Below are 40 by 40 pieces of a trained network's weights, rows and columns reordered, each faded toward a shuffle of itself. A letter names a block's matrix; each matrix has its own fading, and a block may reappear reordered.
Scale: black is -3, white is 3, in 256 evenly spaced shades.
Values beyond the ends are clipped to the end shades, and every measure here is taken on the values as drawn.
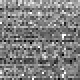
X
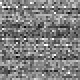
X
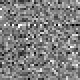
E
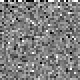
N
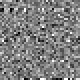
E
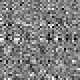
E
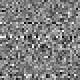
E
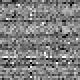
X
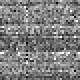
X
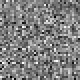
E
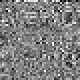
E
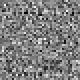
N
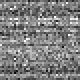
X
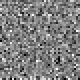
N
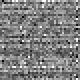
X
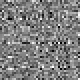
E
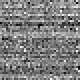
X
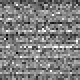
X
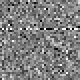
N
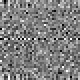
E
